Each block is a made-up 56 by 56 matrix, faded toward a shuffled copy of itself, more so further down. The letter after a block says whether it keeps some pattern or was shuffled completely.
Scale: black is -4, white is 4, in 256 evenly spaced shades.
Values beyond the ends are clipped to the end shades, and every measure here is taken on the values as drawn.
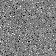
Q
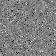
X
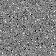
Q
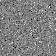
Q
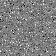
X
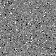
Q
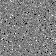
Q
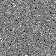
Q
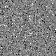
Q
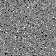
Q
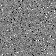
Q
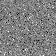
X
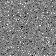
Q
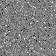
Q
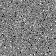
X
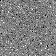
X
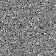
X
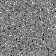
X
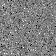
X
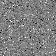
X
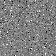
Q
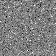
X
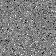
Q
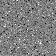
X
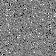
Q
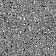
X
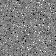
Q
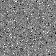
X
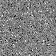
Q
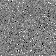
X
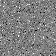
X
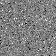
X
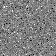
X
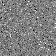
X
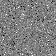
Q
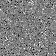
X
